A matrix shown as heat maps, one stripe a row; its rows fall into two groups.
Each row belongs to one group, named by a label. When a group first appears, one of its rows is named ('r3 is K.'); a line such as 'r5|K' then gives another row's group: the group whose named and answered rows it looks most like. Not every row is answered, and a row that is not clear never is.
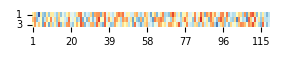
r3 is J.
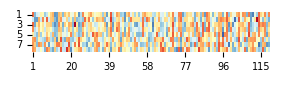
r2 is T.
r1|T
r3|T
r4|T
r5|T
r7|J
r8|J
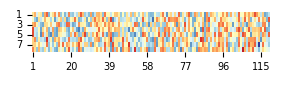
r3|J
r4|T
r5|T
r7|J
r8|J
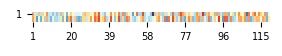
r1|T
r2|T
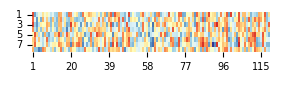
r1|T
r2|T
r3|T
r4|T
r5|J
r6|J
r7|J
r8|T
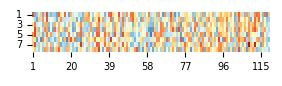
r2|T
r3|J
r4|J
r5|J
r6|T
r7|J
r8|J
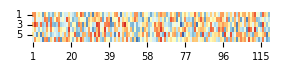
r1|J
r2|J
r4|J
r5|T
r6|J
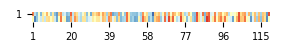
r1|T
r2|T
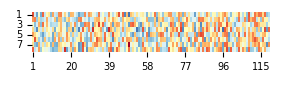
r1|T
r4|T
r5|J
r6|J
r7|T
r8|T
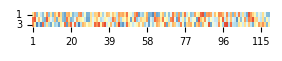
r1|J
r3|T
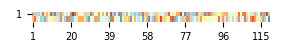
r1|T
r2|J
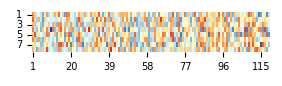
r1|J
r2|J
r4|T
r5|J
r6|J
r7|J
